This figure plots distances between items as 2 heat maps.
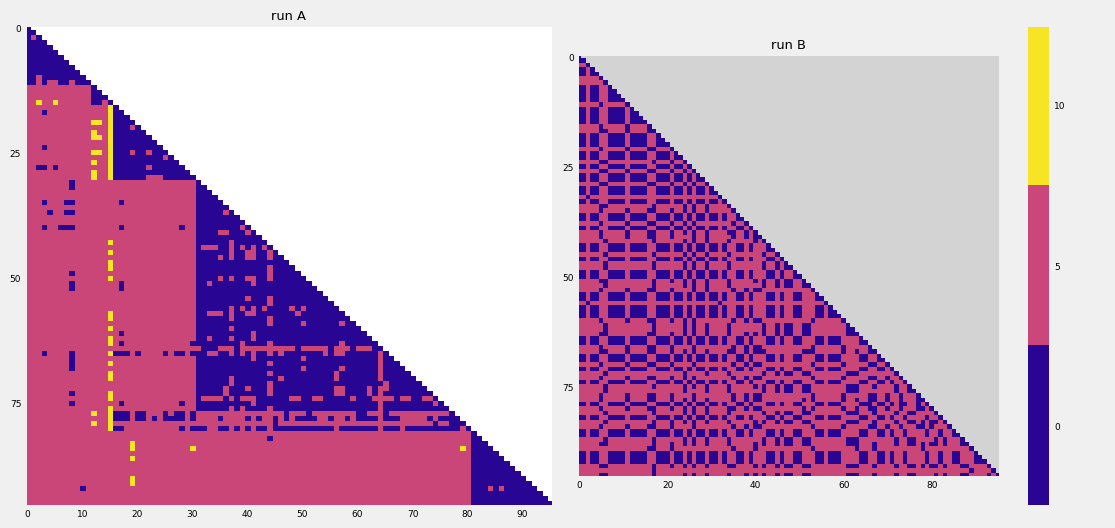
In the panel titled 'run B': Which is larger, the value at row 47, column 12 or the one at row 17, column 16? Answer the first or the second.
the first
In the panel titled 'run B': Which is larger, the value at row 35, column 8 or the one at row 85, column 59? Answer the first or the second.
the first
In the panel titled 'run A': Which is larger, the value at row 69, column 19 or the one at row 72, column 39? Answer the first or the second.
the first
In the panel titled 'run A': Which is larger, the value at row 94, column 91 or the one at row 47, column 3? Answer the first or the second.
the second
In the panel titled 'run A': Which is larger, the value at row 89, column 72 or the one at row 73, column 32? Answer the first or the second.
the first
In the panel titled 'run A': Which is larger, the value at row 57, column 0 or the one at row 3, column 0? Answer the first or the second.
the first
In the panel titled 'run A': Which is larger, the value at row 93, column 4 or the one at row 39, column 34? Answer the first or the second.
the first
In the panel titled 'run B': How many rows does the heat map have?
96
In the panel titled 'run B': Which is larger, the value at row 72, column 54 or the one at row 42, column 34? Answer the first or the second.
the first
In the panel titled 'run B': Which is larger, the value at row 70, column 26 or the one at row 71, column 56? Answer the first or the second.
the second
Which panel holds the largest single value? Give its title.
run A
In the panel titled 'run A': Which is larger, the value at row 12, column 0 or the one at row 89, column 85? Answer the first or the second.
the first
